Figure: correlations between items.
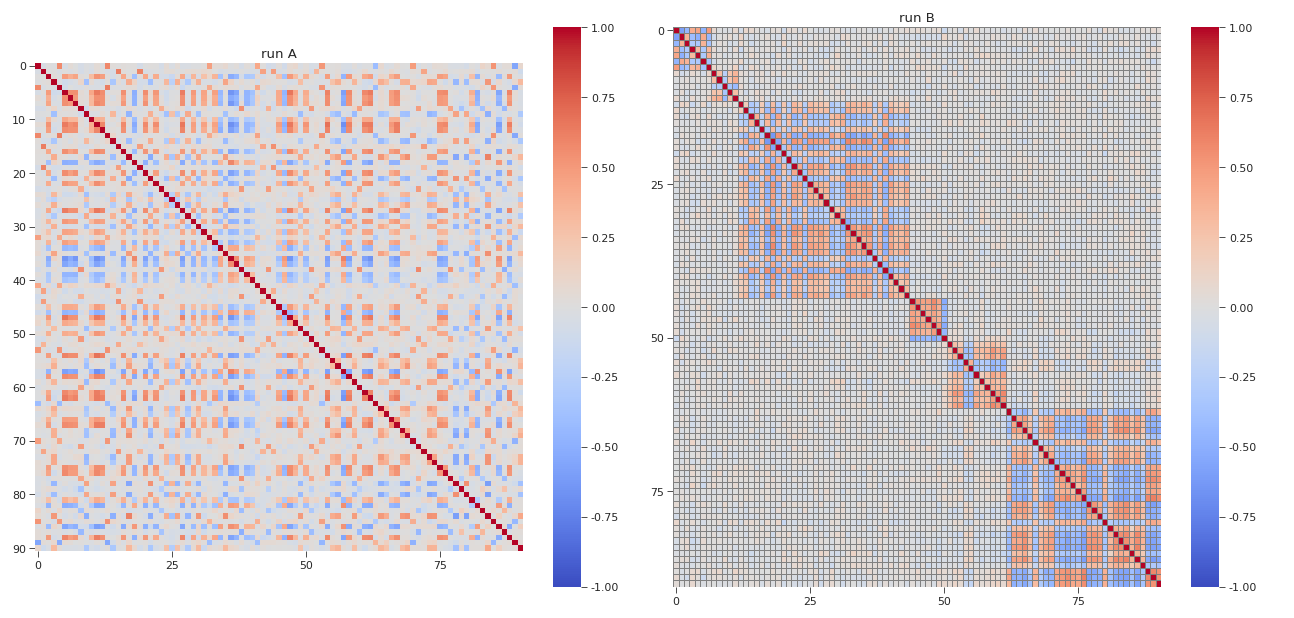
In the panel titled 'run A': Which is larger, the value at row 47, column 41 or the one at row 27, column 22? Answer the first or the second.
the second
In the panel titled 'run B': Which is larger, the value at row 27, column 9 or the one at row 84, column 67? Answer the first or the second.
the first
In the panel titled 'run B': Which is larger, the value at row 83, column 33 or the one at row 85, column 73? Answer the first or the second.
the first
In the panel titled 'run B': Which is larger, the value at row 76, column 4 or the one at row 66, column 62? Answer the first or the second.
the first
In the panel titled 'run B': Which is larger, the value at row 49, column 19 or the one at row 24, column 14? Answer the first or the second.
the second
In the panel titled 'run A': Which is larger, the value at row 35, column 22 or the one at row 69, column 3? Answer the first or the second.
the second
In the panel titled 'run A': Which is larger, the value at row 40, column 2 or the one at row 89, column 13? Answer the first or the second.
the first
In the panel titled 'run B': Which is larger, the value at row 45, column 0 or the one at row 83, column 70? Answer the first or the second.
the second
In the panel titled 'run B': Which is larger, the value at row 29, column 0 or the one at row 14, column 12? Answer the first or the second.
the first
